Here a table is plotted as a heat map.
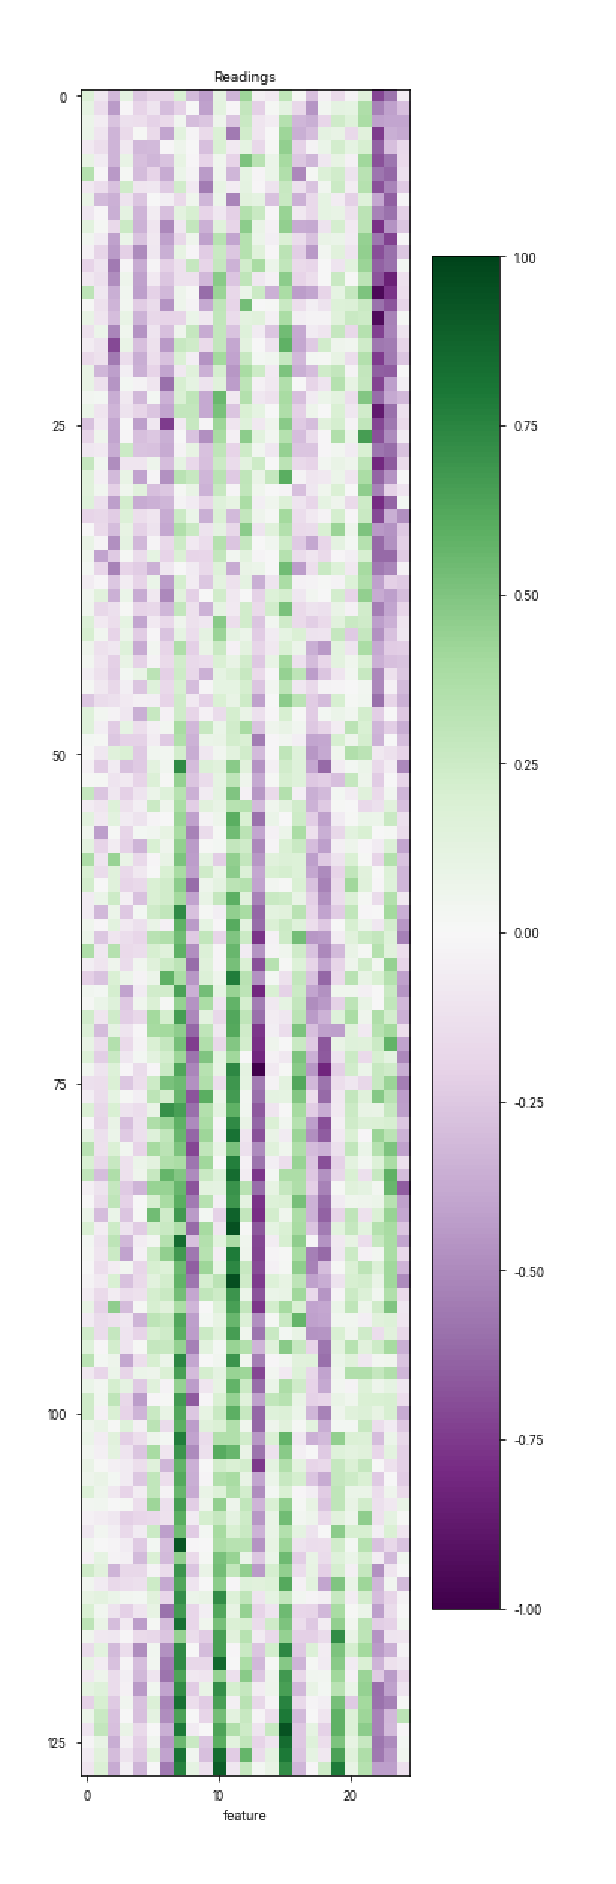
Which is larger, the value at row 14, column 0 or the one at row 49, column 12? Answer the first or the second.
the second
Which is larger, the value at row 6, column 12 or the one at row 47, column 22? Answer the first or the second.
the first
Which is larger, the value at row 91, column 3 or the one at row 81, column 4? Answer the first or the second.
the second
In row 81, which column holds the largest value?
11
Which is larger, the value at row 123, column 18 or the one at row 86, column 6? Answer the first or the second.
the second
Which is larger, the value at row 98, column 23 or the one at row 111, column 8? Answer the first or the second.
the first
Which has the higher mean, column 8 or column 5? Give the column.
5
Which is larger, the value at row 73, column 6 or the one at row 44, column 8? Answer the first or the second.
the first
